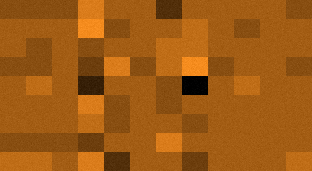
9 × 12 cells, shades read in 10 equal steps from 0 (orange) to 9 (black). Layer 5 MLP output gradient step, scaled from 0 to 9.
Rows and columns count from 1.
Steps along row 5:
down up up down same up up down down up same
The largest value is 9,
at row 5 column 8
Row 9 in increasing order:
1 2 2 2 3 3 3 3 3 3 5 6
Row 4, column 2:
4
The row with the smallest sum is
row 2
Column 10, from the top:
3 4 3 3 2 3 3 3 3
